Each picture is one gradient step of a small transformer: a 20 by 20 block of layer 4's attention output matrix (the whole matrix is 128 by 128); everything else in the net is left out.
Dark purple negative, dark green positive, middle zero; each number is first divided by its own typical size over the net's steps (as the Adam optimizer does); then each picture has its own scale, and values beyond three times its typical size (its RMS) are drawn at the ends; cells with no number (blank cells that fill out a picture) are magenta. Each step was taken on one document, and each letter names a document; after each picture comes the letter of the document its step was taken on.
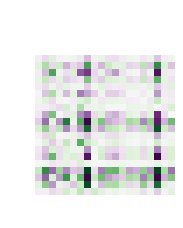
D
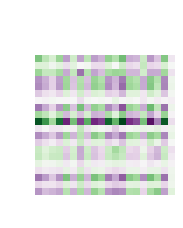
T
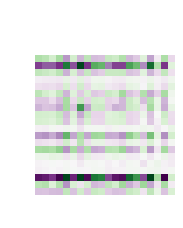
T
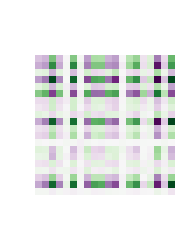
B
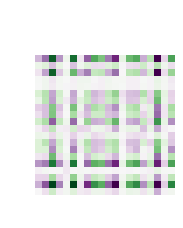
B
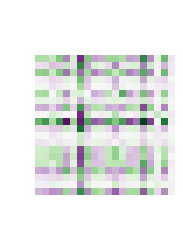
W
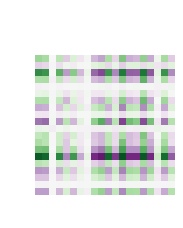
W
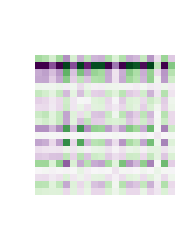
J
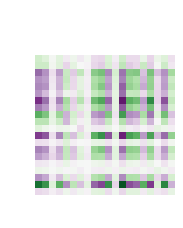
T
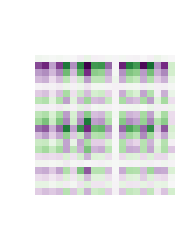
J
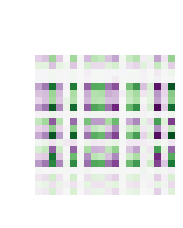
B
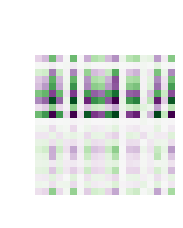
B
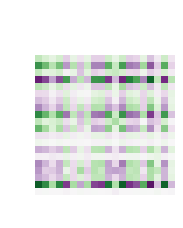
T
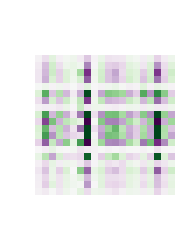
D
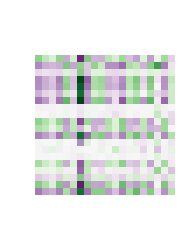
W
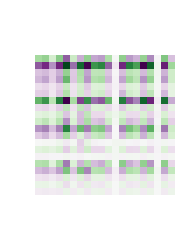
J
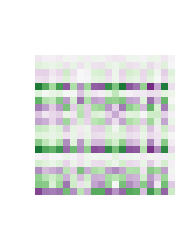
T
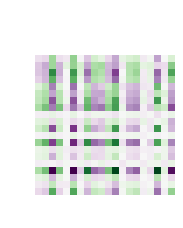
B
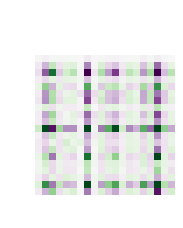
D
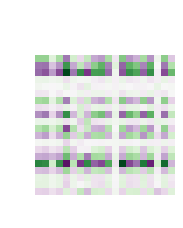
J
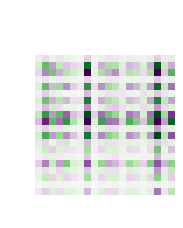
D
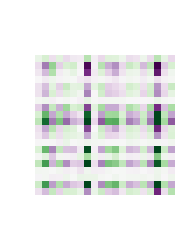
D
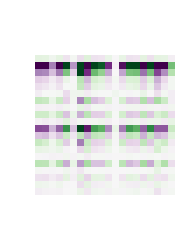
J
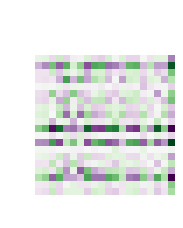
B
